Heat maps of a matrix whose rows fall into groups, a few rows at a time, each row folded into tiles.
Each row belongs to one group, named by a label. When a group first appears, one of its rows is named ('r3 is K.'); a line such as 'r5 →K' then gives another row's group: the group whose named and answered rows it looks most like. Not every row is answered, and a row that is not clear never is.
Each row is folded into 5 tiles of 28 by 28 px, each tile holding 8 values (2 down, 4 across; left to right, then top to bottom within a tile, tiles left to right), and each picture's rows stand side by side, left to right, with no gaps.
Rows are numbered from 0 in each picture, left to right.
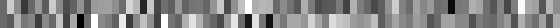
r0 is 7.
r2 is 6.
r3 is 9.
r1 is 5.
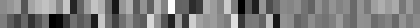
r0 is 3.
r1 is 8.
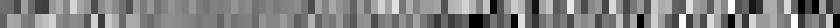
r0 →6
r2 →9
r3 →3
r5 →8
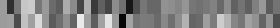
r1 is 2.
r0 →2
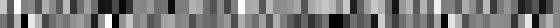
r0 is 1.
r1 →9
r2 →3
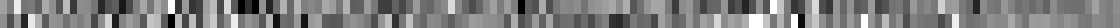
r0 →1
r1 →8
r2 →1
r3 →8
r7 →6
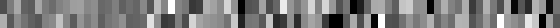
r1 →8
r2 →3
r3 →2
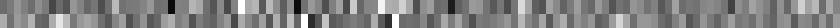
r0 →6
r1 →9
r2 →5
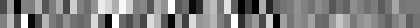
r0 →5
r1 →8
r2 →6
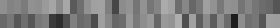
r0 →3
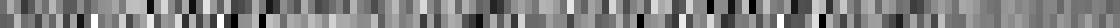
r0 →7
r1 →2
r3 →3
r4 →7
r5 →2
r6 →3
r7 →2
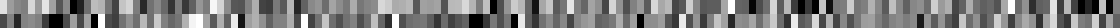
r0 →3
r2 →5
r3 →3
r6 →7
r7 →8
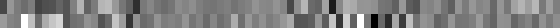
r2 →2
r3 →9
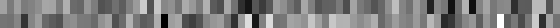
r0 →1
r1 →1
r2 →6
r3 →2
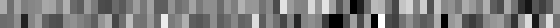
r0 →1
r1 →5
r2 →3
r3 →1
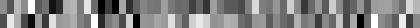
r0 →8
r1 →6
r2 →7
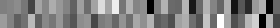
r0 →9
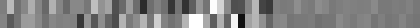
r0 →7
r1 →6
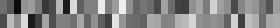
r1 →6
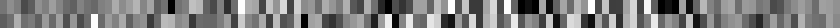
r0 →7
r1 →9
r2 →1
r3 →8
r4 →8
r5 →3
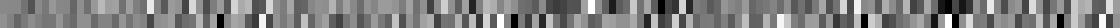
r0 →9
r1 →7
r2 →5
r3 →2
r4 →8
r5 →2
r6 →1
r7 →7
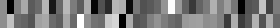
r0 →2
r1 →8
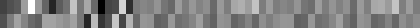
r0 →8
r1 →9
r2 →9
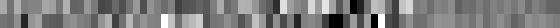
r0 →1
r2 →3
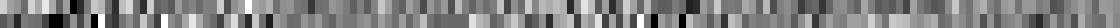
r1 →5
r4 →2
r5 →1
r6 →6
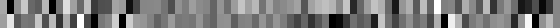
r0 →2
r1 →9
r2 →3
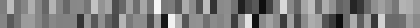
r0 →7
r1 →1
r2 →3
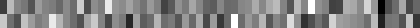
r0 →5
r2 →8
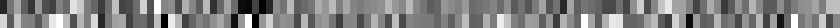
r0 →6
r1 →1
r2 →5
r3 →2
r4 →5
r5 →7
